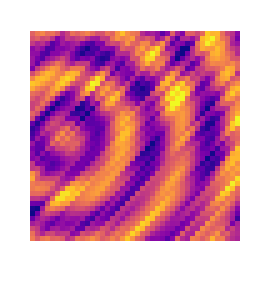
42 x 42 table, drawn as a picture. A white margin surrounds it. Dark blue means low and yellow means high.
Rings spread out from the middle left. The ninth with the lowest average is the middle left. Overall the values sit about 50% of the way up the scale. There is no overall slope.
